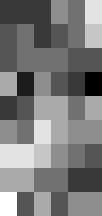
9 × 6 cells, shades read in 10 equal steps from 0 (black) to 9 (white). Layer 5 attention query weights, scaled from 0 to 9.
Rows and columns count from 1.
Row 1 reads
2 2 2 5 4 8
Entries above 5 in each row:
1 1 0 1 3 2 3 2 2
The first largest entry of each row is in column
6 6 2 1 3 3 1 1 1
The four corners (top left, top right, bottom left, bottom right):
2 8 9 5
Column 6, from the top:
8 7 3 0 6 5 3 2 5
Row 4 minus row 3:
3 -3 1 -1 -1 -3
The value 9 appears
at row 9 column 1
